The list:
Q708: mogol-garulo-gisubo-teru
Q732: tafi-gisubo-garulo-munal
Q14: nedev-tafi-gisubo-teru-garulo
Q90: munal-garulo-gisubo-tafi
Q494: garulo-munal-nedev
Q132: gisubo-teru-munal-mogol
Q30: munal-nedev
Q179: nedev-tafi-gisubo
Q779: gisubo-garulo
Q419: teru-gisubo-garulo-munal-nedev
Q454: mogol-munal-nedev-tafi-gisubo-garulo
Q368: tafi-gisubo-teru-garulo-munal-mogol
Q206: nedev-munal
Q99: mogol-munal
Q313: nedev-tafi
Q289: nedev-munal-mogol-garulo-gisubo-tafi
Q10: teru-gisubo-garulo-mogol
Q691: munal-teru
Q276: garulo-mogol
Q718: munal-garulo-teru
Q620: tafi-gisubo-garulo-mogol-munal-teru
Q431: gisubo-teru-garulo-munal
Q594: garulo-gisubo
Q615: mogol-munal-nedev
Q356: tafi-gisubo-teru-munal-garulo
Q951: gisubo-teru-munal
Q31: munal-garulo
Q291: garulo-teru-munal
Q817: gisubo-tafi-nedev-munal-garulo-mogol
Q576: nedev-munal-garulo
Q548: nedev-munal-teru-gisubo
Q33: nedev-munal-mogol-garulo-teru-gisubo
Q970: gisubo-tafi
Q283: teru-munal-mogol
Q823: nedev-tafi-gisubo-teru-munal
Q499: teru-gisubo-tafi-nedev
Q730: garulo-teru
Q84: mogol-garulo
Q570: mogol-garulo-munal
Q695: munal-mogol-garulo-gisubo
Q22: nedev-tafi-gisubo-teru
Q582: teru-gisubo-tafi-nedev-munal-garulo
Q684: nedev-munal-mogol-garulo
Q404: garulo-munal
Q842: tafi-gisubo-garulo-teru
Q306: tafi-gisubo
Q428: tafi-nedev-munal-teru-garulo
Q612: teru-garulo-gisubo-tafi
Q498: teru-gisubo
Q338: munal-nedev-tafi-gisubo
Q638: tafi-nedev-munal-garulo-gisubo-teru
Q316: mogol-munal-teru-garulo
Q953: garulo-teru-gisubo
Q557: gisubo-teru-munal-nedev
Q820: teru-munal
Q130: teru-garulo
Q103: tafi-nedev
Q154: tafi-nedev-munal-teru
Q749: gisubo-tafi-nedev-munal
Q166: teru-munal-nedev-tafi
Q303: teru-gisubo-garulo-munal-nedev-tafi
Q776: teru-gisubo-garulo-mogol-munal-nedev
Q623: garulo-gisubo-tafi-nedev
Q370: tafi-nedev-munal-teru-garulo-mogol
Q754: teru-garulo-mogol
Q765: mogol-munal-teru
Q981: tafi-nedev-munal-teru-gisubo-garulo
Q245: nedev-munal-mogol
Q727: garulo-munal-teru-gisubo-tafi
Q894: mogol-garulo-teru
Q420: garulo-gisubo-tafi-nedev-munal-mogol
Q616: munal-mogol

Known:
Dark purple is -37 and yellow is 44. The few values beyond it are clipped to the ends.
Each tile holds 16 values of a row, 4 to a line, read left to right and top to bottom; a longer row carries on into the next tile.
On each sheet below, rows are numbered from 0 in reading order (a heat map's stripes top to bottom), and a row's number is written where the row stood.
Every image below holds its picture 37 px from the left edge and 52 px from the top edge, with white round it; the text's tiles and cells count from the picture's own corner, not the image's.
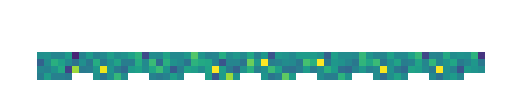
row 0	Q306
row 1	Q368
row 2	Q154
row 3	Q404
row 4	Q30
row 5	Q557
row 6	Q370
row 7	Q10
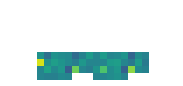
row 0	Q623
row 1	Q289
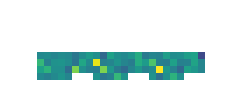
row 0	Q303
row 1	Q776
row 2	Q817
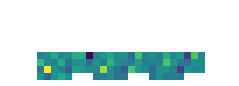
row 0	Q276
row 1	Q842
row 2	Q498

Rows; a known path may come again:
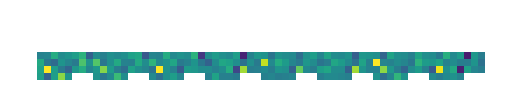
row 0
Q570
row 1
Q420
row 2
Q10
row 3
Q306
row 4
Q499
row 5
Q727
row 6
Q419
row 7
Q594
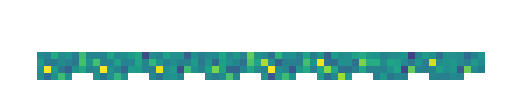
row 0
Q431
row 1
Q817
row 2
Q454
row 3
Q951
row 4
Q576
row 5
Q206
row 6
Q179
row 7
Q623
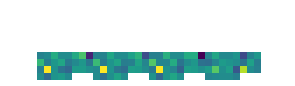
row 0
Q754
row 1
Q370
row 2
Q276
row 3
Q90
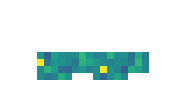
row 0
Q557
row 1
Q356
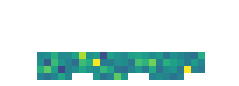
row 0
Q691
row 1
Q30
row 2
Q313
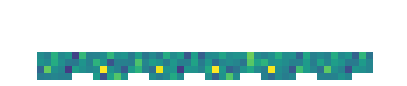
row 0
Q953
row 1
Q31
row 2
Q695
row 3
Q291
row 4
Q14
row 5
Q33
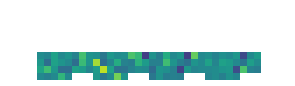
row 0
Q823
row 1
Q245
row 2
Q498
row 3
Q338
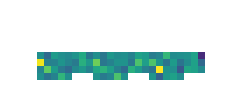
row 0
Q776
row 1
Q749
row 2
Q84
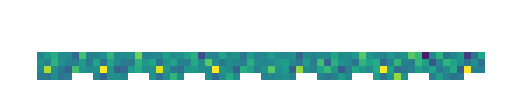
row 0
Q842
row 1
Q718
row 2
Q368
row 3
Q582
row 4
Q289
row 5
Q154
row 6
Q616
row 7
Q970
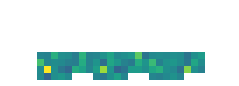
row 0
Q428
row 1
Q620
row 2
Q303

